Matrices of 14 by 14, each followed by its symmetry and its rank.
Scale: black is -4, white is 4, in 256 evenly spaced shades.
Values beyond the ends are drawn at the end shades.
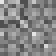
symmetric, rank three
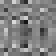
neither, rank two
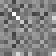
symmetric, rank three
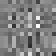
neither, rank two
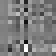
neither, rank two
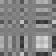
symmetric, rank one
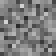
symmetric, full rank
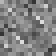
symmetric, full rank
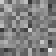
symmetric, rank three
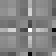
symmetric, rank one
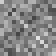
symmetric, full rank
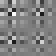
symmetric, rank one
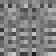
neither, rank two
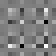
symmetric, rank one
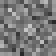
symmetric, full rank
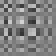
symmetric, rank one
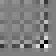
symmetric, rank one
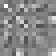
symmetric, rank three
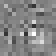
symmetric, rank three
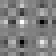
symmetric, rank one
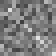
symmetric, full rank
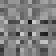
neither, rank two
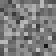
symmetric, full rank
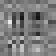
neither, rank two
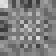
symmetric, rank three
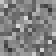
symmetric, full rank
